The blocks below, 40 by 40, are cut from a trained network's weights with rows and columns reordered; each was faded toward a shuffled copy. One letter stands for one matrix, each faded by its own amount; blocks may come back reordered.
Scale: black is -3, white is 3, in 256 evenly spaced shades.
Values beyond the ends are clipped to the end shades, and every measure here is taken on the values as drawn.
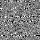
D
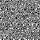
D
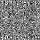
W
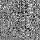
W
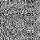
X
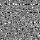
D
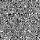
D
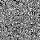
W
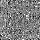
W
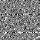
D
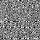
D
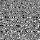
D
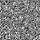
X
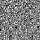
W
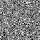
W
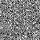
W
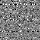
D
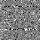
D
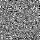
D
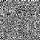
X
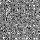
W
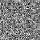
X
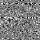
D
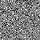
W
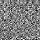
X
